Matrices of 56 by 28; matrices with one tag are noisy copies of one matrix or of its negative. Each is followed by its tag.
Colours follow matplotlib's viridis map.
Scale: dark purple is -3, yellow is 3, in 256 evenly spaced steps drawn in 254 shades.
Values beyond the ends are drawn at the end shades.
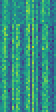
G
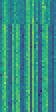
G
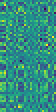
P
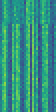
G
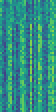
G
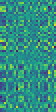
P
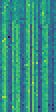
G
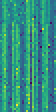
G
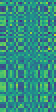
P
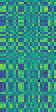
P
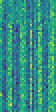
G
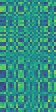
P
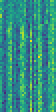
G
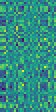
P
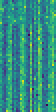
G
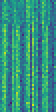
G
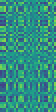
P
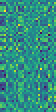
P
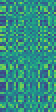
P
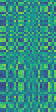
P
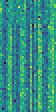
G
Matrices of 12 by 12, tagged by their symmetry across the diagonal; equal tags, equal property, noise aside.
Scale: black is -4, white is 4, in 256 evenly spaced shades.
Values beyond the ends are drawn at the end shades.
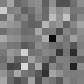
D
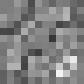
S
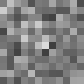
S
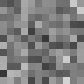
D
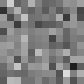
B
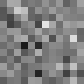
B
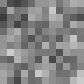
S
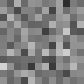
B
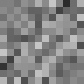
S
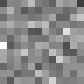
D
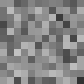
D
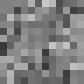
B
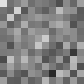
S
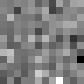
B
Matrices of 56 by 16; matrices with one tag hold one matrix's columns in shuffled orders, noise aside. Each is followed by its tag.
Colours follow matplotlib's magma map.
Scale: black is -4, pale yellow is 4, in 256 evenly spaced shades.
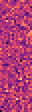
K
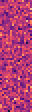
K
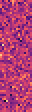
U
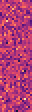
K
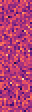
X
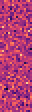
X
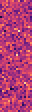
X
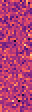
U
